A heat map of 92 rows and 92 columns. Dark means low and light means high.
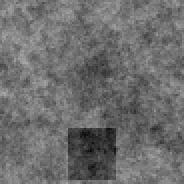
Grain: blotchy. Odd patch: lower, in the bottom middle. Stripes: none. Ninth with the lowest average: bottom middle.
